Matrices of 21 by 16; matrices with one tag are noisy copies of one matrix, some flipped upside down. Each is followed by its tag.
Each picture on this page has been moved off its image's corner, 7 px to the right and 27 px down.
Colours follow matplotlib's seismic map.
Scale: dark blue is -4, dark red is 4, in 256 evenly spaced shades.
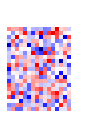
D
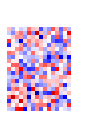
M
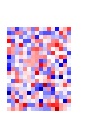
D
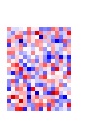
M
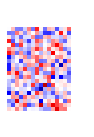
D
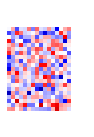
D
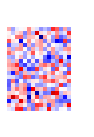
M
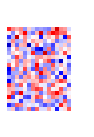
D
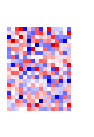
M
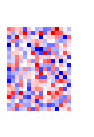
D
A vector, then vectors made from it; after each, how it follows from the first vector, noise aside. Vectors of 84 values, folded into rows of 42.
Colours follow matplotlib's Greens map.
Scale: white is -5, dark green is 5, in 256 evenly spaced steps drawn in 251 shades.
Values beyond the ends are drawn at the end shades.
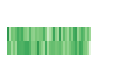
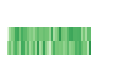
reversed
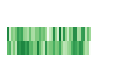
scaled up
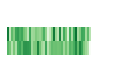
scaled up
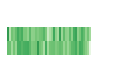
copied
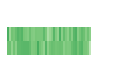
shrunk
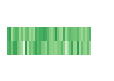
wrapped around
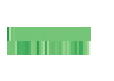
partly zeroed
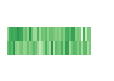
wrapped around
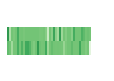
partly zeroed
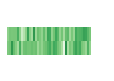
wrapped around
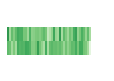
copied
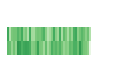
copied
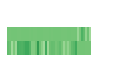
partly zeroed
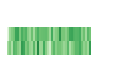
reversed
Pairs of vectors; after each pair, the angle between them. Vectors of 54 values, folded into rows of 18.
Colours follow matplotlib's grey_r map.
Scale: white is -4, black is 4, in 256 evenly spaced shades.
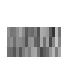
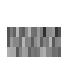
partly opposed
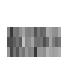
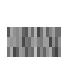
partly opposed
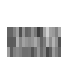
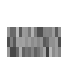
partly aligned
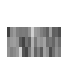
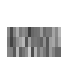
partly opposed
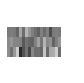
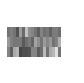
nearly parallel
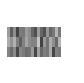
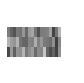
orthogonal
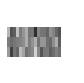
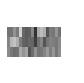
orthogonal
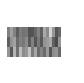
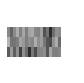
nearly opposite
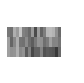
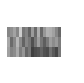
nearly parallel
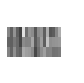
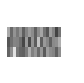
orthogonal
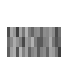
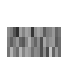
partly aligned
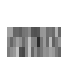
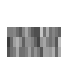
partly aligned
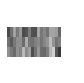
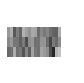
nearly opposite
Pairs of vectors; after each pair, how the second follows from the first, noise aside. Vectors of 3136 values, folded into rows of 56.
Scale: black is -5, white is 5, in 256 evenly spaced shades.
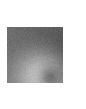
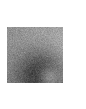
negated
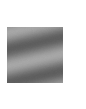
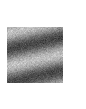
scaled up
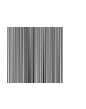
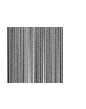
negated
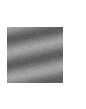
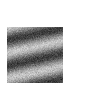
scaled up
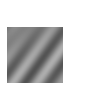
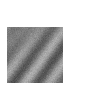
negated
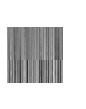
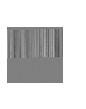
partly zeroed
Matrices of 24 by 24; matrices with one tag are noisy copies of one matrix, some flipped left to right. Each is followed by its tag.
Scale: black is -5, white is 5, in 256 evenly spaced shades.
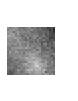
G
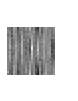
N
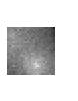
G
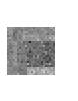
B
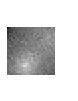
G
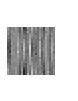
N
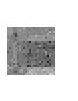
B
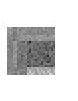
B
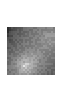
G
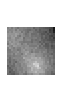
G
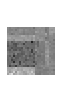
B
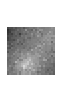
G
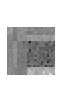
B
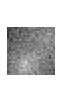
G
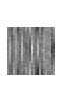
N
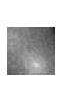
G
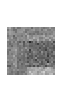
B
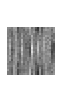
N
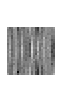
N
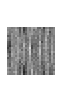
N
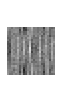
N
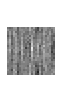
N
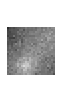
G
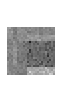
B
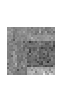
B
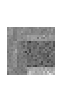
B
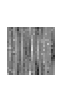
N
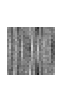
N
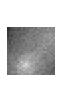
G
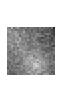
G
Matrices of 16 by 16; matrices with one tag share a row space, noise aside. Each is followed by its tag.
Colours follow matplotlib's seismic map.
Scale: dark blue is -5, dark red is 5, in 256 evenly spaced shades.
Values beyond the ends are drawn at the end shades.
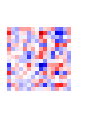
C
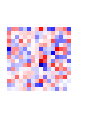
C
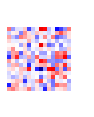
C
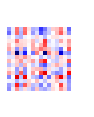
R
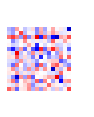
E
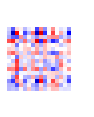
E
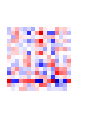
C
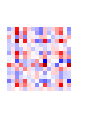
R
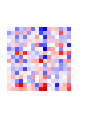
R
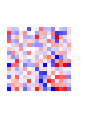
C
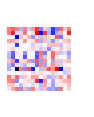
E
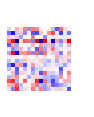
E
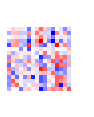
C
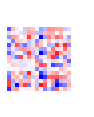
C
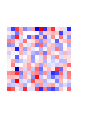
E
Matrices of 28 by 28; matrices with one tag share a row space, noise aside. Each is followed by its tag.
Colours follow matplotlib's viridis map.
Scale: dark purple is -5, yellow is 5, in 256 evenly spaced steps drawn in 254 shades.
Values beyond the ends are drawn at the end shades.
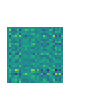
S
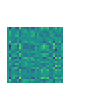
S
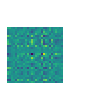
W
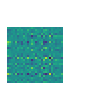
W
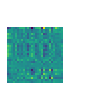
W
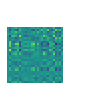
S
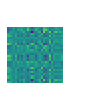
W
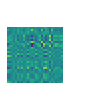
W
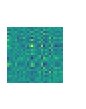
W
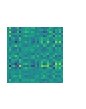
S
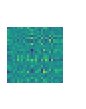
W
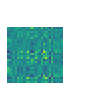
W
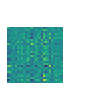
W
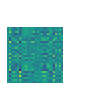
S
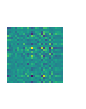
W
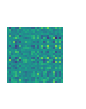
S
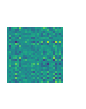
S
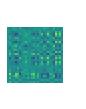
S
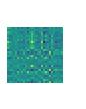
W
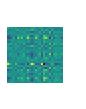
W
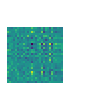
W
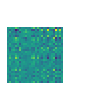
S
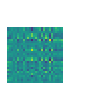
W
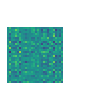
S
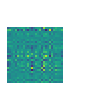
W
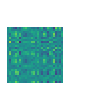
S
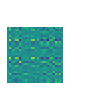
S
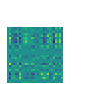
S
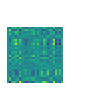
S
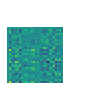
S
